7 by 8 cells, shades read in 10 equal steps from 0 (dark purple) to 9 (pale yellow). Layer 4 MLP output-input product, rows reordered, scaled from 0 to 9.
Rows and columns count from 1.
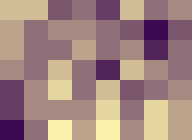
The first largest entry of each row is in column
1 1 1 3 3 5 3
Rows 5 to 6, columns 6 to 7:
3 4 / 4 8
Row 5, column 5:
7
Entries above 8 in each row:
0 0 0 0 0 0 2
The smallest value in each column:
0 4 3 4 1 3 0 3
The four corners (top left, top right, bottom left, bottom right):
7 5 0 6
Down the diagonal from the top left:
7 4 4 4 7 4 8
